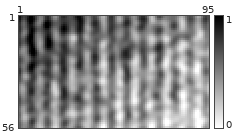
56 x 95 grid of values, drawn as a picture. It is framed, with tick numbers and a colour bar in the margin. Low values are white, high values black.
Stripes: upright, repeating 12 times. Histogram: bell-shaped. Ninth with the lowest average: bottom right. Lone odd cells: none. Ninth with the highest average: top left. Slope: up to the top left.
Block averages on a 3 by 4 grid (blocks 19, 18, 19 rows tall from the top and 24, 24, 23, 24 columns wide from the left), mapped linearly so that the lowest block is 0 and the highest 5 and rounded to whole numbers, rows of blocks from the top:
5 4 3 2
4 2 2 1
3 2 1 0
